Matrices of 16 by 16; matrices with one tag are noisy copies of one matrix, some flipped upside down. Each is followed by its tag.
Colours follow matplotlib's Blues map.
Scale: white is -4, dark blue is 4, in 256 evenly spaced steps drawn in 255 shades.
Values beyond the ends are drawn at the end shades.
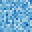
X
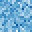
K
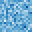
X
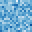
K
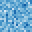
X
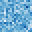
X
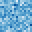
K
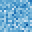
X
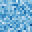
K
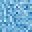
X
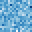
K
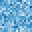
K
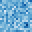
X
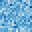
K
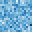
K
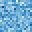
K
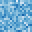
K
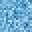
X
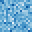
X
